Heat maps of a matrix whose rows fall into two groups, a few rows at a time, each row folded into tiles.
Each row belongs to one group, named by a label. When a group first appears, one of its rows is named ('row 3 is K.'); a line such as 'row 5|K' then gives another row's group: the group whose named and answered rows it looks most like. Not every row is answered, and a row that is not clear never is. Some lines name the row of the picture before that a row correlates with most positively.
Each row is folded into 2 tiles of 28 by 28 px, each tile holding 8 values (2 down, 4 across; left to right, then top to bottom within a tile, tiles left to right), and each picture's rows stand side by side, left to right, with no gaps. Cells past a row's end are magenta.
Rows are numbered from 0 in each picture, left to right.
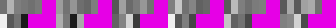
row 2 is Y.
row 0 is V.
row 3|V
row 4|V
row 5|Y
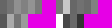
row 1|V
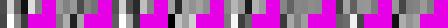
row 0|Y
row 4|Y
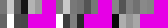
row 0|Y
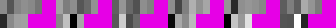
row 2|Y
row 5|Y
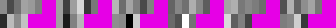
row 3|Y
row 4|V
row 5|Y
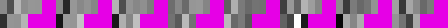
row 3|Y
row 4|V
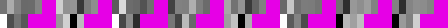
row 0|V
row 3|Y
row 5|V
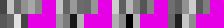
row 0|Y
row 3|Y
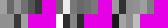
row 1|V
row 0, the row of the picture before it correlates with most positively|2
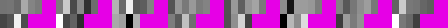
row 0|Y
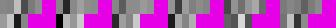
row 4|Y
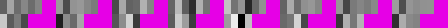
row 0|V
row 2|Y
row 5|Y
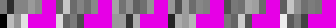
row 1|V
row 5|V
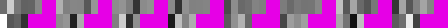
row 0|V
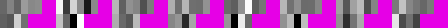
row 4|Y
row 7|V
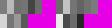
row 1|V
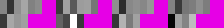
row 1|Y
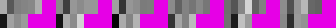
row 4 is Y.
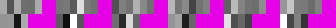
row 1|Y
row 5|V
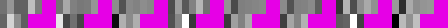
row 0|Y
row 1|V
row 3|Y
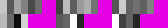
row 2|V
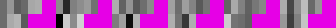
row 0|Y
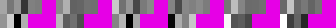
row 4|V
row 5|V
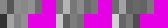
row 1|V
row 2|V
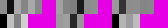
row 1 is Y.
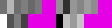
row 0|V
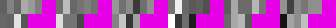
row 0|Y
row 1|V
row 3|V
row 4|Y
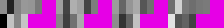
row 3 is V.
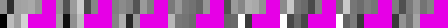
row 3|V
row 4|Y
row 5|V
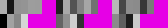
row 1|Y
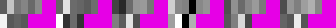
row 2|Y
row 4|Y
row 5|Y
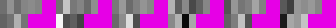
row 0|Y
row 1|V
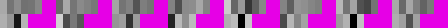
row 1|V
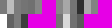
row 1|Y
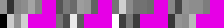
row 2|V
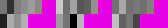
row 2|V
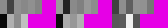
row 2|Y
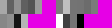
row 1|V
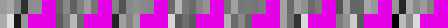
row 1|Y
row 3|V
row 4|V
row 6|Y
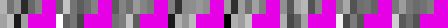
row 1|V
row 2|Y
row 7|V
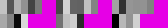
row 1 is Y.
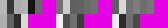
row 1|V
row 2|V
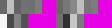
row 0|V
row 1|Y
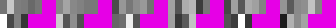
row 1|V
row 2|Y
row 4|Y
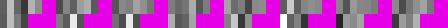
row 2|Y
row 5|V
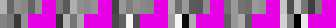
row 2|Y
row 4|Y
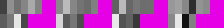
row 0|Y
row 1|V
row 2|V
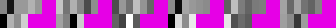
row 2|Y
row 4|V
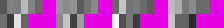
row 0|Y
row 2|V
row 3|V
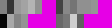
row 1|Y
